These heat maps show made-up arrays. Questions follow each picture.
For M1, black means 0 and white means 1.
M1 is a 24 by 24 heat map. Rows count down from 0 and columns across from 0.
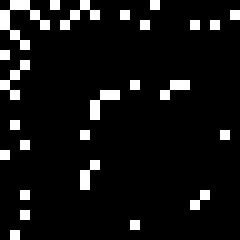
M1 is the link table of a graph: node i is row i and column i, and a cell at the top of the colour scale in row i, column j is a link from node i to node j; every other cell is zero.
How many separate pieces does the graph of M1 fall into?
1
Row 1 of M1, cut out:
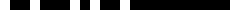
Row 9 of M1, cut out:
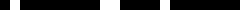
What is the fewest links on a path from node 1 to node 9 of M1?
1
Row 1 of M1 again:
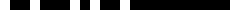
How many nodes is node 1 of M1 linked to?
6
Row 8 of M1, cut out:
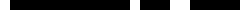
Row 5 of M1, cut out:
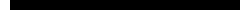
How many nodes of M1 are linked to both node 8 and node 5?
1
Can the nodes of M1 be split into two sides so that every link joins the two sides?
yes
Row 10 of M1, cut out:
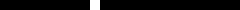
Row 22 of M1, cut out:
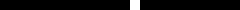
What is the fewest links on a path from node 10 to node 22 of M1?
6
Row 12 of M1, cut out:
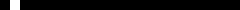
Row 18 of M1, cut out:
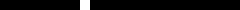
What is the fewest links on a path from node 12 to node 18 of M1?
4
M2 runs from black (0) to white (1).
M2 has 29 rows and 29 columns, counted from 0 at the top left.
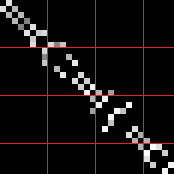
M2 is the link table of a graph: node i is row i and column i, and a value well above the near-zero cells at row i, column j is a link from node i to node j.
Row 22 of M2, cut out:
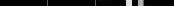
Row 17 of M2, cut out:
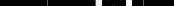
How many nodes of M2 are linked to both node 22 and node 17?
1
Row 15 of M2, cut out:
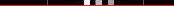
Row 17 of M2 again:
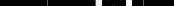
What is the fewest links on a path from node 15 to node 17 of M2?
2
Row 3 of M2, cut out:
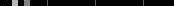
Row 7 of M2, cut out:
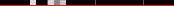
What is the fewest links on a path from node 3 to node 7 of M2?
3
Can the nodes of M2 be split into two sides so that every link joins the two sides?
yes
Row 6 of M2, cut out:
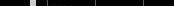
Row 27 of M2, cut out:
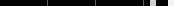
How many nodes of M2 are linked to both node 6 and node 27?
0
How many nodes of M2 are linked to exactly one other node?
8
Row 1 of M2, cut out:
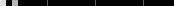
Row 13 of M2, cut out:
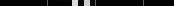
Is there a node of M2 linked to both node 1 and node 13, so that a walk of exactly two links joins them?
no
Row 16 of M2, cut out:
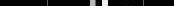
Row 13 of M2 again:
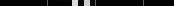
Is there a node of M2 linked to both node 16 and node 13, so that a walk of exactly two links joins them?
no
